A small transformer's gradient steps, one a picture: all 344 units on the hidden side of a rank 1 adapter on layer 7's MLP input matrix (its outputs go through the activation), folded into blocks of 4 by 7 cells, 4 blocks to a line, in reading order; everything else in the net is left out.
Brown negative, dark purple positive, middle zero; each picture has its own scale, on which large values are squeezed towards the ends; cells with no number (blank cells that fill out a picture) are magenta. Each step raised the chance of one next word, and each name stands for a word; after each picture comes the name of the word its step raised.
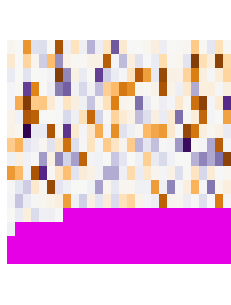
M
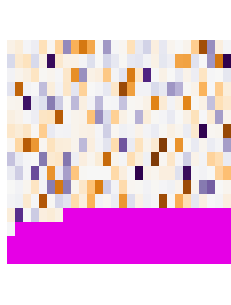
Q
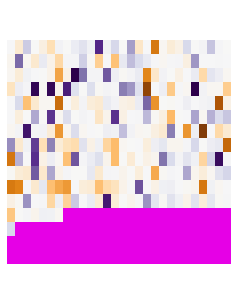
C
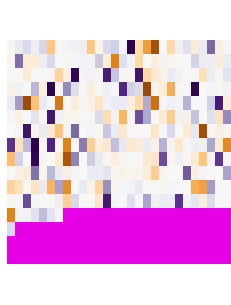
C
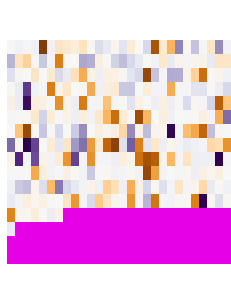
C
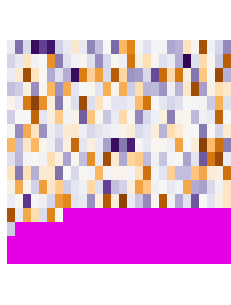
M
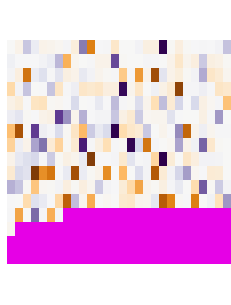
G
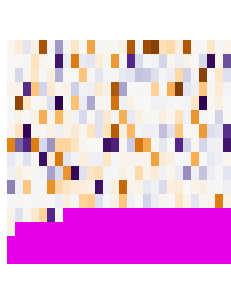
C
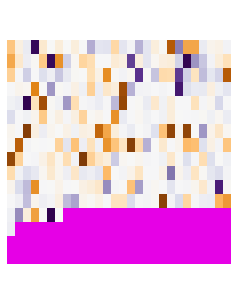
M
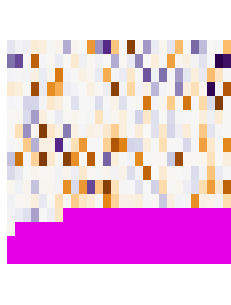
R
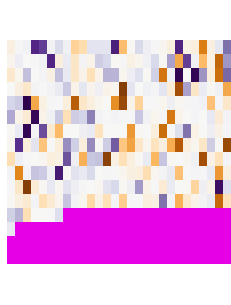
M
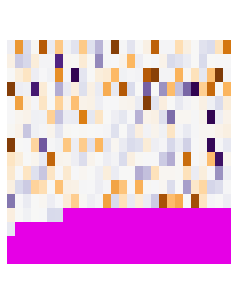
G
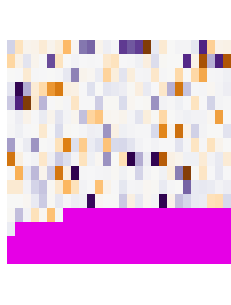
R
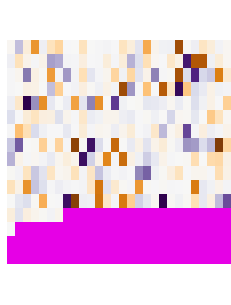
M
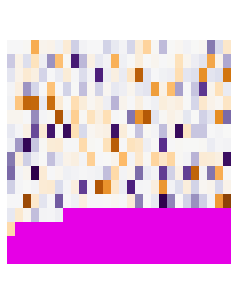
R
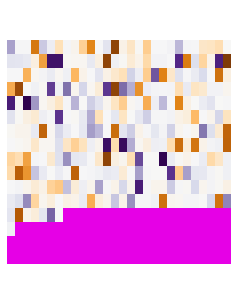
Q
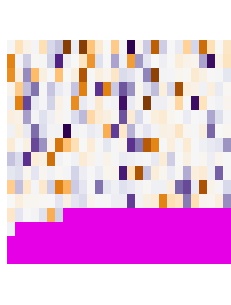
G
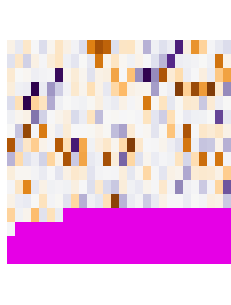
R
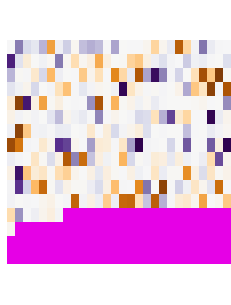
G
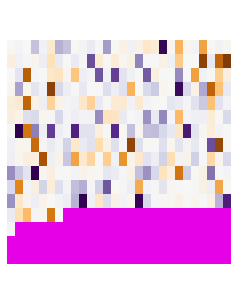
R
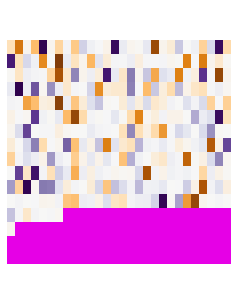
C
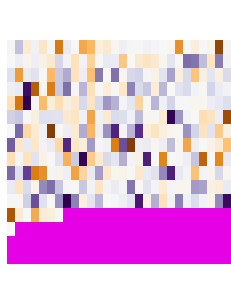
M
